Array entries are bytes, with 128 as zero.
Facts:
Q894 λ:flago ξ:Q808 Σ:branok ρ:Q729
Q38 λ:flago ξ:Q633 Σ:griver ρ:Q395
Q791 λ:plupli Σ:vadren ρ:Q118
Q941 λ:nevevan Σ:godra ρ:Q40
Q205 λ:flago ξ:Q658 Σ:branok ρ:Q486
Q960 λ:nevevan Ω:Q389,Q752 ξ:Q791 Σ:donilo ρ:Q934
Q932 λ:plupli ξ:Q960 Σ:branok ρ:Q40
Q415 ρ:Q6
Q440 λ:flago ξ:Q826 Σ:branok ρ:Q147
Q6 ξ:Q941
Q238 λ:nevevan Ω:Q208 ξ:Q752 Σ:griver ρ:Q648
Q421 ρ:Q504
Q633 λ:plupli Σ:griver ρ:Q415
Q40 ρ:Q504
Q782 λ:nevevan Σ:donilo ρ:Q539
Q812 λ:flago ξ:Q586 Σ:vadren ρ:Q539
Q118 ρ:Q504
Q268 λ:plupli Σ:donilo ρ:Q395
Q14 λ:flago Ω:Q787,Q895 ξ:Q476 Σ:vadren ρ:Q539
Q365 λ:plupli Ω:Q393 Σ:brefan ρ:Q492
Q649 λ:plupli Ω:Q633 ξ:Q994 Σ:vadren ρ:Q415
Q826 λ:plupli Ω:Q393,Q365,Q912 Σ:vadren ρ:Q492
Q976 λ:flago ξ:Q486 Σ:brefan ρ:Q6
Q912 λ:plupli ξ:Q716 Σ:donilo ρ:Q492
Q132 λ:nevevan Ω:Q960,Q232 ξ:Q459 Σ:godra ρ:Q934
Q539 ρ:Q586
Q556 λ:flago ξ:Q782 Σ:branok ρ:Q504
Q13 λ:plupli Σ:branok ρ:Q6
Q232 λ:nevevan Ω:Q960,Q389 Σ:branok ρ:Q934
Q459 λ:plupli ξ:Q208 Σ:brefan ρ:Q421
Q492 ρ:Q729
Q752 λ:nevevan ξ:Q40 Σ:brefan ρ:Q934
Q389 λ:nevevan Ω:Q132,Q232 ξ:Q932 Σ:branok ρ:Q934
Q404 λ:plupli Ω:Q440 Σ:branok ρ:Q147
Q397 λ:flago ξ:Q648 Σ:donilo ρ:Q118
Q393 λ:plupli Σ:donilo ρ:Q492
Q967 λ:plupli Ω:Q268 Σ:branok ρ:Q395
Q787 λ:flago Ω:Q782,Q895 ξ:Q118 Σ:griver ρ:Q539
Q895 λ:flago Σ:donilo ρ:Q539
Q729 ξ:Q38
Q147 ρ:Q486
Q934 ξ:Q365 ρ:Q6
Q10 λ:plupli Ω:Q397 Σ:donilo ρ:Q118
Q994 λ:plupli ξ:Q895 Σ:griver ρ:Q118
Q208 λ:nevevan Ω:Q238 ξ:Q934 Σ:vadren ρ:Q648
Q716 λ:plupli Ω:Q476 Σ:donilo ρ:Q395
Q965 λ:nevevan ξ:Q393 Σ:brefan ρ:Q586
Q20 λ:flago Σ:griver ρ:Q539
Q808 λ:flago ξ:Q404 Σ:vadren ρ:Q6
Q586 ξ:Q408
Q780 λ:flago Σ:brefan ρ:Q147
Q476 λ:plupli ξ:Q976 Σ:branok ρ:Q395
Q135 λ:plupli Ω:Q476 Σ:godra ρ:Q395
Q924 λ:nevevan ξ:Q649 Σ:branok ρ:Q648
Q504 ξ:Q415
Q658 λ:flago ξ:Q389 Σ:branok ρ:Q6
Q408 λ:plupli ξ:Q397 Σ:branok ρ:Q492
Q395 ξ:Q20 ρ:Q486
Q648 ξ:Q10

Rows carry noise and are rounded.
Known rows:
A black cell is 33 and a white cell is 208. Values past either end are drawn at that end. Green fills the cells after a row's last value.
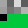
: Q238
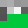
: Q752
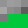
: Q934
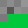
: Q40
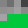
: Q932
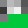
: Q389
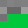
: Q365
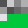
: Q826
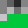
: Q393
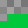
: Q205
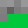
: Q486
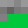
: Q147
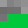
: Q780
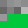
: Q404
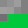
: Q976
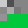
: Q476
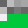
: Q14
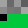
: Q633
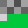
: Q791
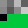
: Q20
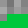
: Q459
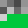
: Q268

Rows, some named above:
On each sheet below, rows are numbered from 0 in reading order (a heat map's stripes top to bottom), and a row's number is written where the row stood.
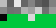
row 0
Q38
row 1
Q912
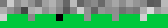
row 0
Q649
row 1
Q408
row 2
Q20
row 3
Q941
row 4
Q395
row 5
Q397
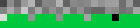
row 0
Q10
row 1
Q440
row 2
Q440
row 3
Q135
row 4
Q633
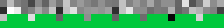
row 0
Q960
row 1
Q10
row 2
Q232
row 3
Q556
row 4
Q232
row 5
Q415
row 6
Q787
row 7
Q649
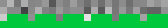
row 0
Q808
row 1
Q658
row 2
Q965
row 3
Q716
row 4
Q13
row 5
Q135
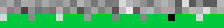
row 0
Q208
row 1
Q395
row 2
Q812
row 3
Q205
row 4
Q132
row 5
Q408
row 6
Q994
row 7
Q397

